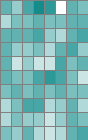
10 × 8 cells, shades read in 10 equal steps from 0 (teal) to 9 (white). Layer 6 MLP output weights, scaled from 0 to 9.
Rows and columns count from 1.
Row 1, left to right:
3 5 2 0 1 9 3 4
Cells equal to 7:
6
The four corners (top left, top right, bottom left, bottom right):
3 4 4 2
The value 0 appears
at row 1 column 4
